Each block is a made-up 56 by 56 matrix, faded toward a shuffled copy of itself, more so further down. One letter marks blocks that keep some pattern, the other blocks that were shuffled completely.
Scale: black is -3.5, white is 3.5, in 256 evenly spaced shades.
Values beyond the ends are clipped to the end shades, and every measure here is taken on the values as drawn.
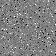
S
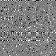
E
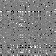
E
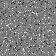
S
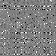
E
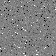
S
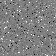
S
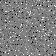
S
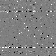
E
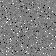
S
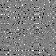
E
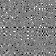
E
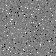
S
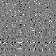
E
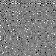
E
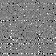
E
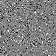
S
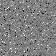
S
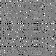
E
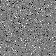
S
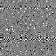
E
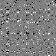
E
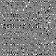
E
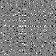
E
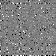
E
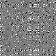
E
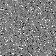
S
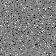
S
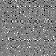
E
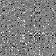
E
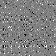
E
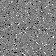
S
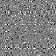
E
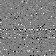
E
